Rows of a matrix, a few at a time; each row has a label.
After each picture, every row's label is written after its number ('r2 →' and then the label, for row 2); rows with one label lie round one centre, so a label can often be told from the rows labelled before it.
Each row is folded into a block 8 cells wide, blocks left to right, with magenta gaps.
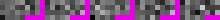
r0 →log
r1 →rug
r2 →log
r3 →rug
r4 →rug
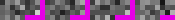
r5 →rug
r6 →rug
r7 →rug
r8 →rug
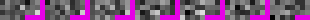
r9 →rug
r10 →rug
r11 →rug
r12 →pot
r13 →pot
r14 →rug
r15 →log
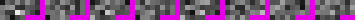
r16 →pot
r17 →log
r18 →pot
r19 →log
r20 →pot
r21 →rug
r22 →log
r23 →log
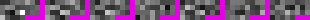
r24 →pot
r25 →pot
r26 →pot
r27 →log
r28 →pot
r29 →rug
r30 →log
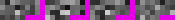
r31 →log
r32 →pot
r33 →pot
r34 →rug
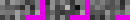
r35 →log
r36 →rug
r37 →log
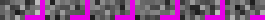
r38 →rug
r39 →log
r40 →log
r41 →log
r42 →rug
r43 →rug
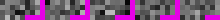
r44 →rug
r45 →rug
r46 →pot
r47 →log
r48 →log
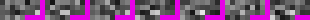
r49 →rug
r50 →pot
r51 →rug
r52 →pot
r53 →pot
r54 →log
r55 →pot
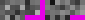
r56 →rug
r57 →log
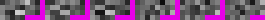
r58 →pot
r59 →pot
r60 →pot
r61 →rug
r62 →rug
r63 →rug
